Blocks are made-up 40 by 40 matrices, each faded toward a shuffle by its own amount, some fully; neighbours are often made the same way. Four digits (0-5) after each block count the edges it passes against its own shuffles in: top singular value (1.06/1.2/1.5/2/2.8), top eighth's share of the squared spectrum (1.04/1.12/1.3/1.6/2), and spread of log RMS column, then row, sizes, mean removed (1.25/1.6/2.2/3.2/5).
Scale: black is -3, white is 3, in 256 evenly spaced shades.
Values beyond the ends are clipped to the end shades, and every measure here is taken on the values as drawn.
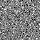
0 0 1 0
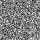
1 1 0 0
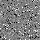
1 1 0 0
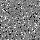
0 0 0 0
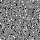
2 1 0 0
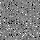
3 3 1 1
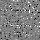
3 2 0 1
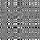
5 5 3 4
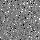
0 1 0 0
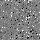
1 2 1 0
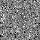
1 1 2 0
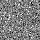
0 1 0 0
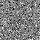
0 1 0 0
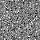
0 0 1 0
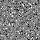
0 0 0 0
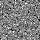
0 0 0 0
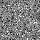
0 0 0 0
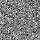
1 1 1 0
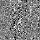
1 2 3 0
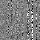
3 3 3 0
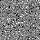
0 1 0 1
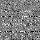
2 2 0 3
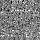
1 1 0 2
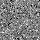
0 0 0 0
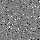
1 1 0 0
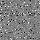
1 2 0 1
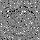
2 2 1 1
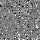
1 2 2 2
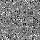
2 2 0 0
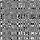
4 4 3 3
